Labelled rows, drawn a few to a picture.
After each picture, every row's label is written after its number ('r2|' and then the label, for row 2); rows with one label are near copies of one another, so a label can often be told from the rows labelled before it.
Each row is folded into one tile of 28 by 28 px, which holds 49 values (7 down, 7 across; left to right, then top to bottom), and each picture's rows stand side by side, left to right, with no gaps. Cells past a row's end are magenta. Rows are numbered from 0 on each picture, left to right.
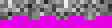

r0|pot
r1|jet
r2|pot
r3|jet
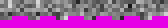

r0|pot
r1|pot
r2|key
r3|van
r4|van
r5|key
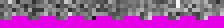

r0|jet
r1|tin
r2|jet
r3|van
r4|tin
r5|key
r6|pot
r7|key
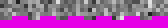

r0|jet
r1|key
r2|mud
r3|mud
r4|key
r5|pot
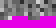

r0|key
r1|jet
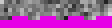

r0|mud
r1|key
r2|van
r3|key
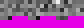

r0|van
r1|van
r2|mud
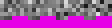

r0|mud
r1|mud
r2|pot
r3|jet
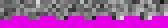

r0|tin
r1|pot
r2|van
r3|van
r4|key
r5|key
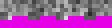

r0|key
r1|tin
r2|key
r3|tin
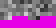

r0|key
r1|van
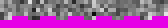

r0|key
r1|mud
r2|jet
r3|pot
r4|tin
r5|key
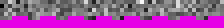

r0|jet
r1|key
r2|tin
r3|mud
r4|van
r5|mud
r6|pot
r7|van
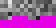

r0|pot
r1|van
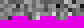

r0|van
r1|key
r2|jet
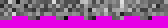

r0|jet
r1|van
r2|van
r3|mud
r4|pot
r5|van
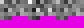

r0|mud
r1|mud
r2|mud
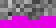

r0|pot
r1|tin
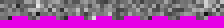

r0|van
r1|pot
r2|mud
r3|key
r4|tin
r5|van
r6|tin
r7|pot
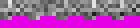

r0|pot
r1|key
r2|pot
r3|pot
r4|pot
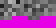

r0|jet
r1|tin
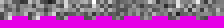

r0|key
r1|key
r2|pot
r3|pot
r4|tin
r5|jet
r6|pot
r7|mud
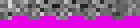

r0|pot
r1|jet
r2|jet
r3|jet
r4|tin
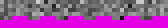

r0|tin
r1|jet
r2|van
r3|tin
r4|van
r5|mud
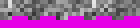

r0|pot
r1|tin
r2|key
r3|pot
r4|tin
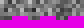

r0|mud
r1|mud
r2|tin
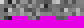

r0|mud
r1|van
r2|mud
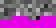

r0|tin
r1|van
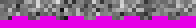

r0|van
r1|pot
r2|mud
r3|jet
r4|pot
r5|tin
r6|pot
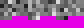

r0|jet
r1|key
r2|mud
